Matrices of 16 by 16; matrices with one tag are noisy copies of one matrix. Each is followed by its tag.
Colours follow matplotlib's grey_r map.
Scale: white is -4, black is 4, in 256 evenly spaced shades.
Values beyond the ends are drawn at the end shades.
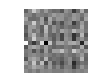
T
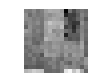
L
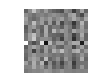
T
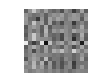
T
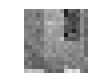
L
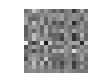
T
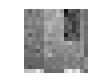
L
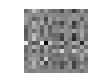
T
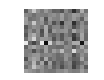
T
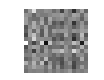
T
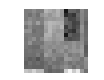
L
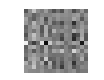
T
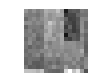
L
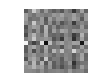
T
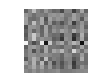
T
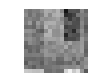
L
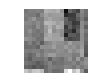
L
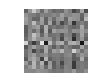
T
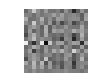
T
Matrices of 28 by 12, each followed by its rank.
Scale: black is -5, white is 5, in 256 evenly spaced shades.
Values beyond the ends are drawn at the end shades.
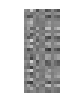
two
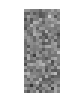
full rank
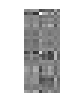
two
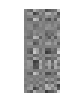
two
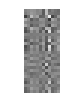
two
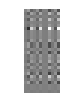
one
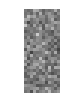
full rank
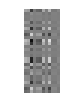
one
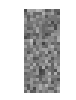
full rank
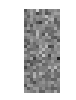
full rank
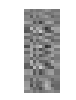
two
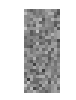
full rank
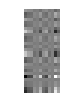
one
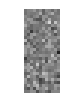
full rank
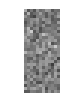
full rank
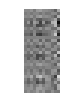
two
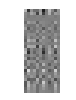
two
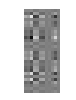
one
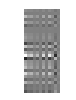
one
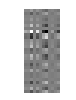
one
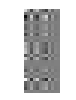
one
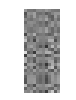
two
